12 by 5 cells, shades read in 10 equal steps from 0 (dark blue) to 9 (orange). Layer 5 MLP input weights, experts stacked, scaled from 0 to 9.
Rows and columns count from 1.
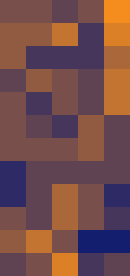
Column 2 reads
4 5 2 5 2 3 4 3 3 3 7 4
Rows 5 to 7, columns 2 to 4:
2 4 3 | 3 2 5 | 4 4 5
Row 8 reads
1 3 3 3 3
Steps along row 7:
same same up down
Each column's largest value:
5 7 8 5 9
